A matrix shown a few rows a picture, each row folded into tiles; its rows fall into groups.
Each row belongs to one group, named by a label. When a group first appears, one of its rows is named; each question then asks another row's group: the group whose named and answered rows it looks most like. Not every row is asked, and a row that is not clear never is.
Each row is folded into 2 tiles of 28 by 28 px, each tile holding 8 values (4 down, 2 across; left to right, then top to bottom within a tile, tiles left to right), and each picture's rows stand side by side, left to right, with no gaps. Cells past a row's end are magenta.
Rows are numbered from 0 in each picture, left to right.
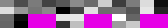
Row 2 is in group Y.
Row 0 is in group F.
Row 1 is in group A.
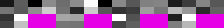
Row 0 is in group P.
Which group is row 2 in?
A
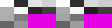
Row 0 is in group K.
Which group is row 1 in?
K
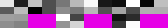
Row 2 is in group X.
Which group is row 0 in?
K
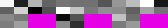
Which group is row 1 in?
F
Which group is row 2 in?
Y
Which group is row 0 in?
K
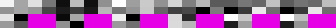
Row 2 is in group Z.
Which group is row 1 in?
P
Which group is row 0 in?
Z
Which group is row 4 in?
A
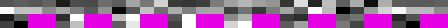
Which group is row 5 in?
X
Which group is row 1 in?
P
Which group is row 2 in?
A
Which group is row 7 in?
F
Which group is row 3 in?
P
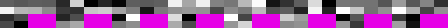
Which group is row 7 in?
F
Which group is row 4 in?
Y
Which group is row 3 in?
Z
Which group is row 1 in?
X
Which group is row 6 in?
F
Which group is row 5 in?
Y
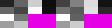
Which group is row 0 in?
Y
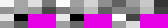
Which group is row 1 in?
Z
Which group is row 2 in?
Y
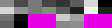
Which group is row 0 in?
F
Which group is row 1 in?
Y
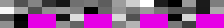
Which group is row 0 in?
F
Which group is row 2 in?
Y
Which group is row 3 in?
P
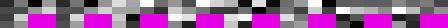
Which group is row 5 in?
Y
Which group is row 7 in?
F
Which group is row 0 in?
P
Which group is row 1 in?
P
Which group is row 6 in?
F
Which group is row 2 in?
Z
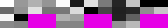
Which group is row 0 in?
Z
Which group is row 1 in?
K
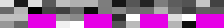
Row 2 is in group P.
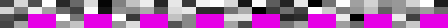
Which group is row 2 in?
Y
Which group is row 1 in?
Y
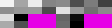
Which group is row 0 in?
Z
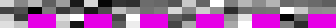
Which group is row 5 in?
F
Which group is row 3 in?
X
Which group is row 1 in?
K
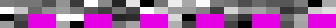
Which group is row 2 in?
X
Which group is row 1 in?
K
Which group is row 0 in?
F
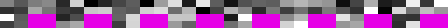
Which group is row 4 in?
P
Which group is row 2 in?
P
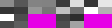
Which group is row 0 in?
A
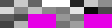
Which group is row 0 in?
X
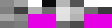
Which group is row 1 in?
K
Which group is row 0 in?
Y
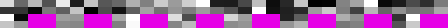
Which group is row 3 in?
Y
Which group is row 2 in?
A
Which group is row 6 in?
Y
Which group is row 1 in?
K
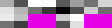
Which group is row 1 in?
A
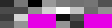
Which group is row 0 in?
P
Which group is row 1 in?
F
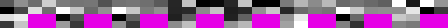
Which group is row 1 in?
F
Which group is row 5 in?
A
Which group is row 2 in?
F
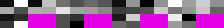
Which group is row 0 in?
X
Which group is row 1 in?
F
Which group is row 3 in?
Z
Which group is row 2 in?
P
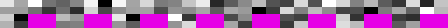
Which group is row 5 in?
X
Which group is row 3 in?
Y
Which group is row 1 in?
Y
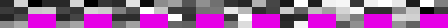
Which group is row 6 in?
K
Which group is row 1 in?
X
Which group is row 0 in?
X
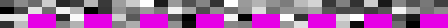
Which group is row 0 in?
A
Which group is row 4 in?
Z
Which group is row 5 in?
Y
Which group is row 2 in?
Y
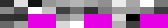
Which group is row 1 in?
A
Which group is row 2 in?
Z
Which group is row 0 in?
X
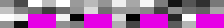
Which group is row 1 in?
Z
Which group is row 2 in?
Z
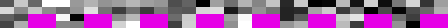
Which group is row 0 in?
X
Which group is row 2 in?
A
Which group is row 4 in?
A
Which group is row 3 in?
P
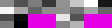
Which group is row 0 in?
F
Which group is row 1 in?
Y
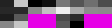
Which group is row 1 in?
F
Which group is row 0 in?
X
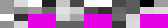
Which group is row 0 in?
Y
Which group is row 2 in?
P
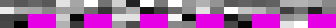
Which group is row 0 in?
F
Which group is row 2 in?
K
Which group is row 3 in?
Z
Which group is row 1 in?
Z
